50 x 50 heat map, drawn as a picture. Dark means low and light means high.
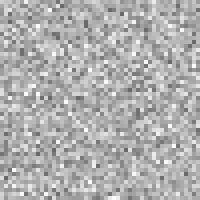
Histogram: bell-shaped. Stripes: none. Seam: none. Odd rows or columns: none. Average level on the scale: 70%. Mirror symmetry: none. Grain: fine. Slope: none.
